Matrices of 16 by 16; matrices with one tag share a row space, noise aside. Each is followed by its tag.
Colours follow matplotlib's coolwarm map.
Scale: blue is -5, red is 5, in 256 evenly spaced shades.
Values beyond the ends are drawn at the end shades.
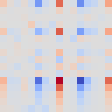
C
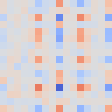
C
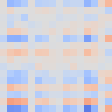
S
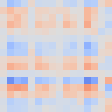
S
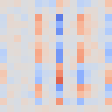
C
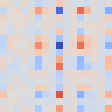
C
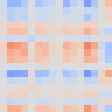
S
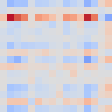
S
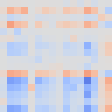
S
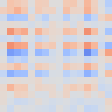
S
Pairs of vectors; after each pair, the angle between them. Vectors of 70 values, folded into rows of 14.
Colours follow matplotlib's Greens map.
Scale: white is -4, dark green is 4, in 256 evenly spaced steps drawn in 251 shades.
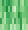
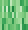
partly opposed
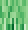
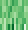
nearly parallel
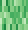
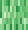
partly aligned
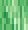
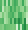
partly opposed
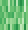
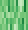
nearly opposite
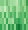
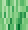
partly aligned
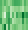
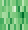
partly aligned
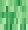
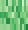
orthogonal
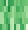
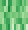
nearly parallel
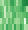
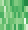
nearly parallel
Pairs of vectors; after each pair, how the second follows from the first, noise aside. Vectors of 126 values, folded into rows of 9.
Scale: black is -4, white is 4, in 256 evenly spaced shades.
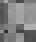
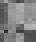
copied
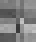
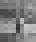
copied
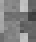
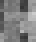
negated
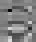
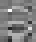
negated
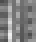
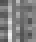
copied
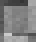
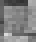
copied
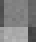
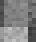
copied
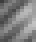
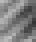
negated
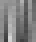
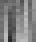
negated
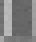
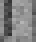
negated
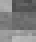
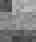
negated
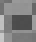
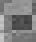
copied
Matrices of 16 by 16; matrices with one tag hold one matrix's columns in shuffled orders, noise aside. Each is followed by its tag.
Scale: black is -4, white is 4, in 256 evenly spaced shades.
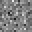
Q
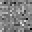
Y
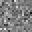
Q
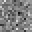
Q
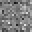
Y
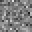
Q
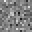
Q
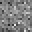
Y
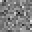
Q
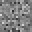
Y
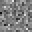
Q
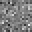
Y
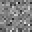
Y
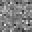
Y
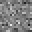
Y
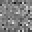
Y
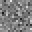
Q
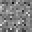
Y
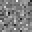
Q
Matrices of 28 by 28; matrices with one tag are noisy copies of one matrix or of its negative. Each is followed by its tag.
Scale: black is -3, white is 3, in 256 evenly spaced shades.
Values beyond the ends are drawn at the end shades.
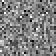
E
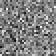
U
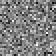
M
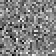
U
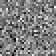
U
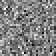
E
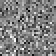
U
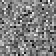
E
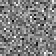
M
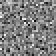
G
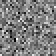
U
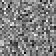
E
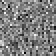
E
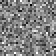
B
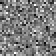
B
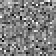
G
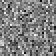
E
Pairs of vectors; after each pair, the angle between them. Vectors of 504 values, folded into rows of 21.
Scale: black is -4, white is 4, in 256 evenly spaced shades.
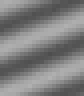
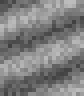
nearly opposite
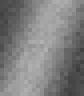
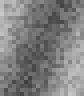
nearly opposite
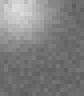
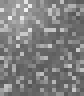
partly aligned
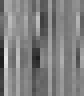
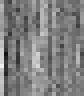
nearly opposite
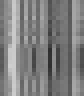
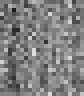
partly opposed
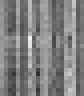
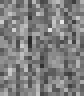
partly opposed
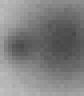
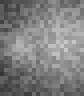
nearly opposite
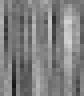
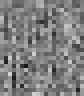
partly aligned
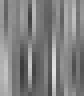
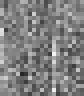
partly aligned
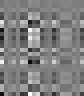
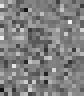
partly opposed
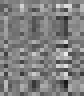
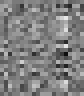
nearly opposite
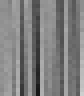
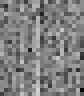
partly opposed
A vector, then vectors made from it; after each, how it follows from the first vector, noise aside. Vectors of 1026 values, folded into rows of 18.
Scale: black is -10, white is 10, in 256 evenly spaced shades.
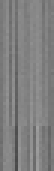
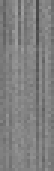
reversed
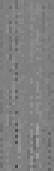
partly zeroed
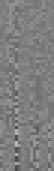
sign-scrambled
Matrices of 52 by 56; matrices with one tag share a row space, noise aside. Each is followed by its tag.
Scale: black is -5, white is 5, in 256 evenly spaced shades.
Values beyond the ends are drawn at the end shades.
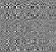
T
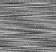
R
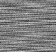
R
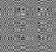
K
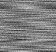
R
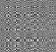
T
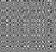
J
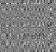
J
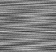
R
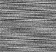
R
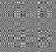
K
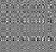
J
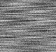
R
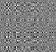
T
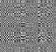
K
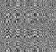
T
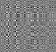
T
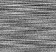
R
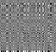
J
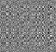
J
